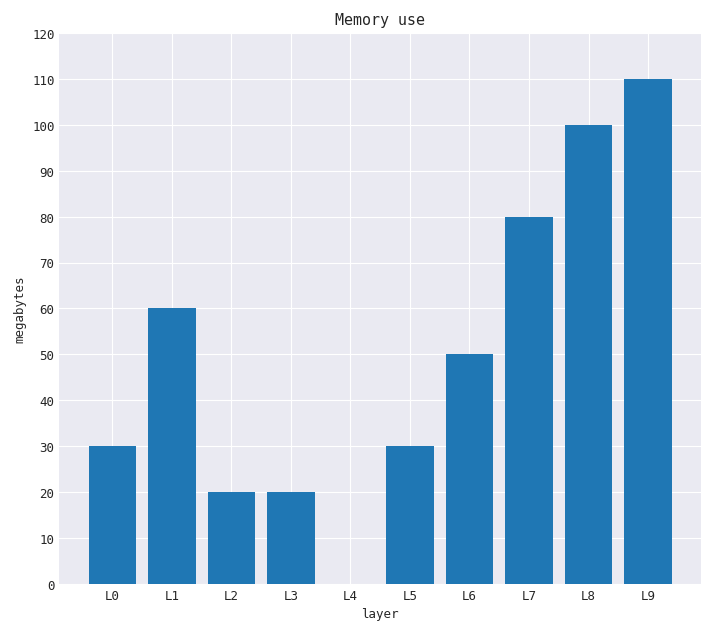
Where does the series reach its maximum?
L9
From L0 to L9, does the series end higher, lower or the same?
higher
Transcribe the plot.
Title: Memory use
x-axis: layer, ticks L0 L1 L2 L3 L4 L5 L6 L7 L8 L9
y-axis: megabytes, ticks 0 10 20 30 40 50 60 70 80 90 100 110 120
Values:
30 60 20 20 0 30 50 80 100 110
